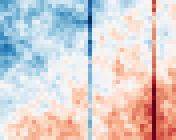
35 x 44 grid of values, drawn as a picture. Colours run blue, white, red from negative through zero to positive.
Ninth with the highest average: bottom right. Slope: up to the bottom right. Grain: streaks running down. Mirror symmetry: none. Odd lines: columns 23 and 39.
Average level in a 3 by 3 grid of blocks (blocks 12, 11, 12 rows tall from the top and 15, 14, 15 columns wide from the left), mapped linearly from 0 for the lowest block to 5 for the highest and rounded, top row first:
002 | 123 | 335
